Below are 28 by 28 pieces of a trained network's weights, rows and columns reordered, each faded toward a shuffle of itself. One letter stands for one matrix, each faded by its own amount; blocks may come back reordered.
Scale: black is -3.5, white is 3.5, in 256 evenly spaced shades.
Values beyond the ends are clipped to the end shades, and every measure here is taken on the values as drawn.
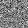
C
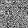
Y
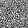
C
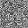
Y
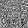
Y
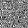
Y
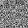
Y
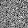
C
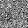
Y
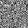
Y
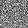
C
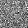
C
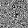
C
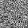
Y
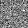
C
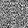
Y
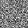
Y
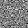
Y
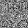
Y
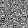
Y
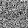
Y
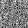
Y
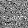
Y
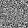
Y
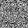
Y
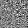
Y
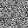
Y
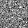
C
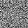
Y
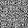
Y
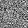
C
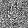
C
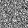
C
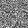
Y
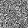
C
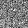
C
